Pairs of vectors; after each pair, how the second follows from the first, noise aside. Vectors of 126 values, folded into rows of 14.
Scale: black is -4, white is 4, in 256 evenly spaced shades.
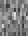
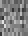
shuffled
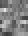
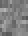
shrunk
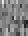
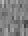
shrunk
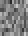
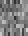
shuffled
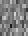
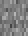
shrunk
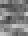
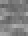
shrunk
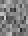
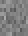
shrunk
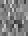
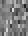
shuffled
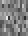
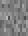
shrunk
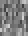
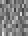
shuffled
